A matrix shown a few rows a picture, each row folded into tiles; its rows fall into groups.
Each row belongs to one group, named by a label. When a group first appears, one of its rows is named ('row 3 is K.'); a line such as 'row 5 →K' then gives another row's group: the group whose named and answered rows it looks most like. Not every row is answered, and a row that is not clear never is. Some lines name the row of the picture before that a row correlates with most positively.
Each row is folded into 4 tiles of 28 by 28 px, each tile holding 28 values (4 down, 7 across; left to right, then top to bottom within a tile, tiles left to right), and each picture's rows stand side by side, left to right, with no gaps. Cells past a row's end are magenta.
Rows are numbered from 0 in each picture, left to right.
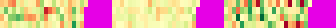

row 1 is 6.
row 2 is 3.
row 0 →6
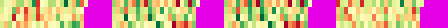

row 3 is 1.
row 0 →1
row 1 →3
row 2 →3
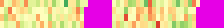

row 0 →1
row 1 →1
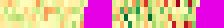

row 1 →3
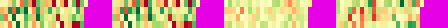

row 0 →3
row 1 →3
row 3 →1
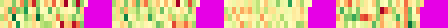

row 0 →3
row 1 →3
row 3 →6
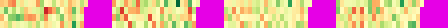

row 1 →1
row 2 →1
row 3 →1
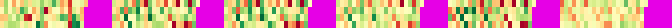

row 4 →3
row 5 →1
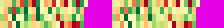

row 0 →3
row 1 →3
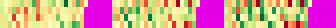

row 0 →1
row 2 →3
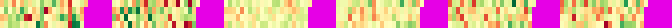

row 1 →3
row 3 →1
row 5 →1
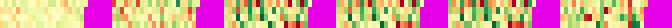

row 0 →6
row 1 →1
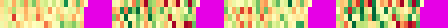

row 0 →1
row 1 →3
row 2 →1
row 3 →3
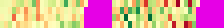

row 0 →1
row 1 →3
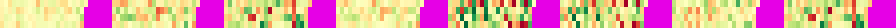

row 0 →6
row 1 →6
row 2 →6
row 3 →6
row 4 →3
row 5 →3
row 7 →6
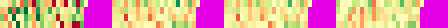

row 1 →1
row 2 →1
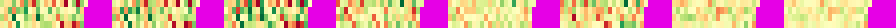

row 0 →3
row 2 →3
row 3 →1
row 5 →1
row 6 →6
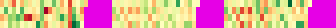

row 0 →6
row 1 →1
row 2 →1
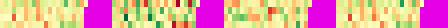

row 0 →1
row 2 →6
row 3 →1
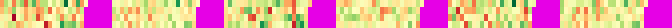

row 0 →1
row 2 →6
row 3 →6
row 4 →1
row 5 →1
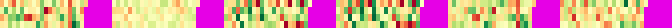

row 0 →6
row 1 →6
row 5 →1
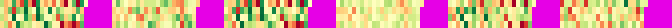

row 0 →3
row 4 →3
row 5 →1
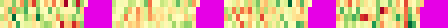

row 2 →1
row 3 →6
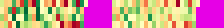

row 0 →3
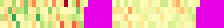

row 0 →3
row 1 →6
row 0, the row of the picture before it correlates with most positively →1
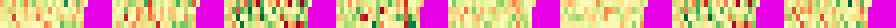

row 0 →1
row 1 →1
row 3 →6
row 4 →6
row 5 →6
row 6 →3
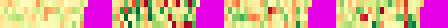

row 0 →6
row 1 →3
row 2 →6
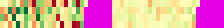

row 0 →3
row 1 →6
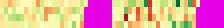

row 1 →1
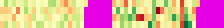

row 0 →6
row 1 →6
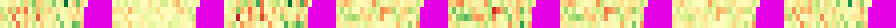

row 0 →1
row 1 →6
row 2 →1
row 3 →6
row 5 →6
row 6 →6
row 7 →1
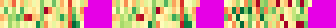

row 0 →6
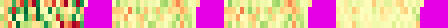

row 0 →3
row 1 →6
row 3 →6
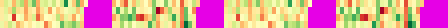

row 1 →6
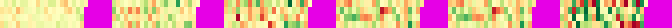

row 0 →6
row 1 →1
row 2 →1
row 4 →6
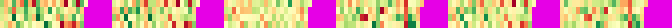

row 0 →3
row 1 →3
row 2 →1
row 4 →3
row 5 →6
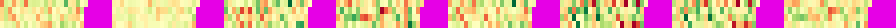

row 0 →1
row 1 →6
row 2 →1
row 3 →6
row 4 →1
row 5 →3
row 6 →3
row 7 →6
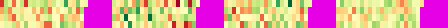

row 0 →1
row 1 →3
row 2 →1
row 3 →6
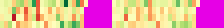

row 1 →1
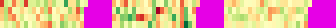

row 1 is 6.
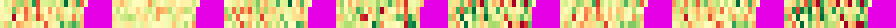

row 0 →1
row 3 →6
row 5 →1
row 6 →1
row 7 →3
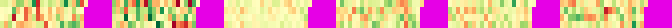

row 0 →1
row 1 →3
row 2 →6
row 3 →6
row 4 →1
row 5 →6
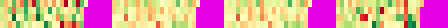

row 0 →3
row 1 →1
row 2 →1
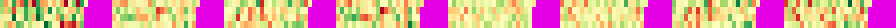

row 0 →3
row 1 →6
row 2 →1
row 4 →6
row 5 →1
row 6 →1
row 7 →1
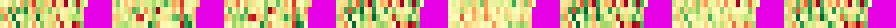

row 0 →3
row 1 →6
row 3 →3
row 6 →3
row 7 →3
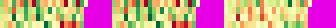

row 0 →3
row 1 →3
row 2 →1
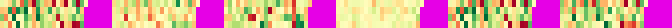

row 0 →3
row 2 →6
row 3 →6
